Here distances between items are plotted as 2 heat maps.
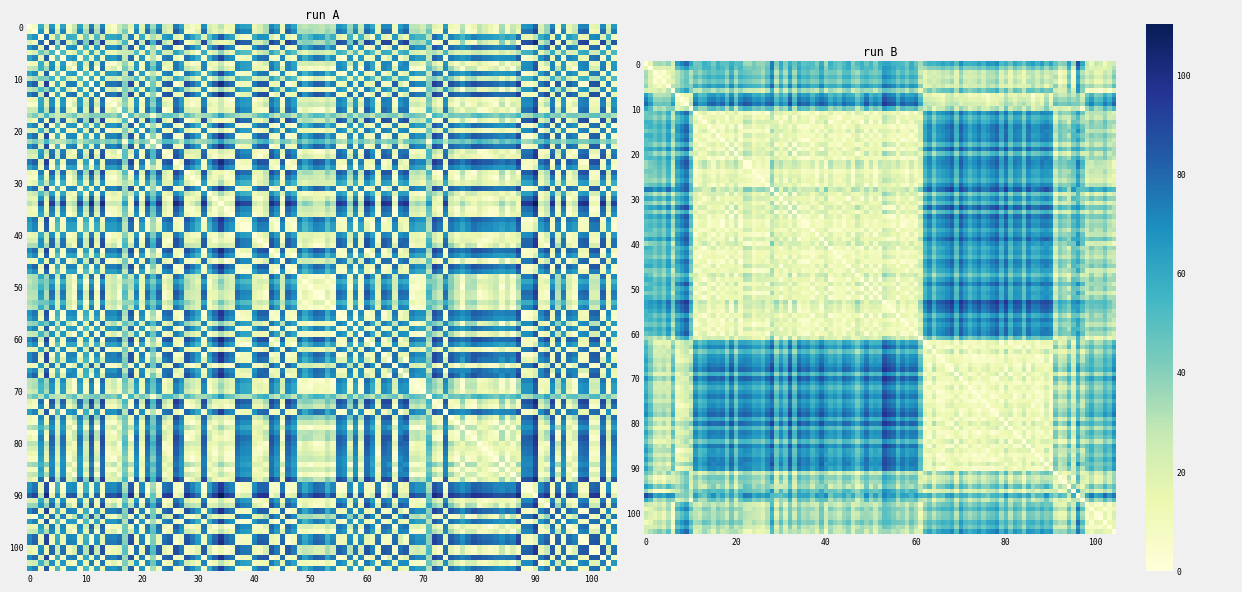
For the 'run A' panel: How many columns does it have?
105
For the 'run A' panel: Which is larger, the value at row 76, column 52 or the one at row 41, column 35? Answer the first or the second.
the first
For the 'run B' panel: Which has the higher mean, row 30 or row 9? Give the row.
9
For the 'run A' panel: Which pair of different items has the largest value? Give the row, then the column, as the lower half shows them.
90, 34
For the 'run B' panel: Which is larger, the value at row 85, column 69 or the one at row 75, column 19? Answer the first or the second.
the second
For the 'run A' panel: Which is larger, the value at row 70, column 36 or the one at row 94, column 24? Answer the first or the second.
the second
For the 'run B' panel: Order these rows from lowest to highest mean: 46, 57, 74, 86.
46, 57, 86, 74
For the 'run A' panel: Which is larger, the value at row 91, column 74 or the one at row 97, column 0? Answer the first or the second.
the first
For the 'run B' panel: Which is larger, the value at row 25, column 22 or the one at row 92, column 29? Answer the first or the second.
the second
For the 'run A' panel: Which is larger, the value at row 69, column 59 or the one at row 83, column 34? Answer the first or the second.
the second
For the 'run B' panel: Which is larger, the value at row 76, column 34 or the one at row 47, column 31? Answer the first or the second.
the first
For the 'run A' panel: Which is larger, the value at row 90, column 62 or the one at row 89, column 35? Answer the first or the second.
the first
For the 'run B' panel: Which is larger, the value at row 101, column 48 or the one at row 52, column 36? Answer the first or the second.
the first
